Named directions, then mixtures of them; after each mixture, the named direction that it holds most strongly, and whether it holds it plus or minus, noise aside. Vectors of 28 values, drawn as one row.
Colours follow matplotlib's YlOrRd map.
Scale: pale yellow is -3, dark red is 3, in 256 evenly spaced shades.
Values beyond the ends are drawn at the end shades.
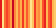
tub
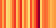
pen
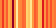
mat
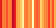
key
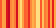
pen, minus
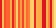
tub, plus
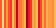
mat, minus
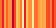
key, plus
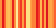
mat, plus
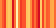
pen, plus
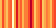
tub, minus
